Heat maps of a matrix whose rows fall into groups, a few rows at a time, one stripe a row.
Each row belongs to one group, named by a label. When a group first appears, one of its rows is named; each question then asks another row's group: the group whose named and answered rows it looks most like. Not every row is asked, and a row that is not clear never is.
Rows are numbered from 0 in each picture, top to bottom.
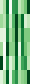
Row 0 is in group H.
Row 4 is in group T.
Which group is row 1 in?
T
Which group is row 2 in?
T
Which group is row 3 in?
T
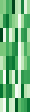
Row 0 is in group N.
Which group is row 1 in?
H
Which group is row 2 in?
T
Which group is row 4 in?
H
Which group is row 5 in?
T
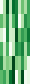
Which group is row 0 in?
H
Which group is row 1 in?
H
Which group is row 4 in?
N
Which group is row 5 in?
N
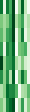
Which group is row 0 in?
N
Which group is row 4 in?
N
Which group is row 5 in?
N
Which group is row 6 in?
H
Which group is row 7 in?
N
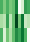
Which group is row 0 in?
H
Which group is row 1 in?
T
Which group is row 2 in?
T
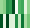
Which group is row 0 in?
N
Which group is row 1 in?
T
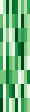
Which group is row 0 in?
H
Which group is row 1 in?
T
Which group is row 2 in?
T
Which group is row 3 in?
T
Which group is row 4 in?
T
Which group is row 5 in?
H
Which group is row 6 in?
N
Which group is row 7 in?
T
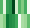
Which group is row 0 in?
N
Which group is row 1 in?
H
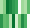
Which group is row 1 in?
N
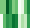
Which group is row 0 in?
H
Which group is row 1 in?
H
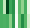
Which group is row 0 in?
N
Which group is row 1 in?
N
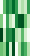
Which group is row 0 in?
H
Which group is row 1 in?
T
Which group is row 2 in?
N
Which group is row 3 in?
N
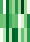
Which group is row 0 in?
T
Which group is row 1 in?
H
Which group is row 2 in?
H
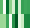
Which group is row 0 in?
T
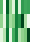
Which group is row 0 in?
T
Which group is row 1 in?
T
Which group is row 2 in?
H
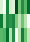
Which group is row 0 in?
T
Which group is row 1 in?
N
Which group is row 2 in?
N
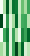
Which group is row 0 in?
H
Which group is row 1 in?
T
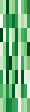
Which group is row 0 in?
H
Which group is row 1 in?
H
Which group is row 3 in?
H
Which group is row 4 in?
H
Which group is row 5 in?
T
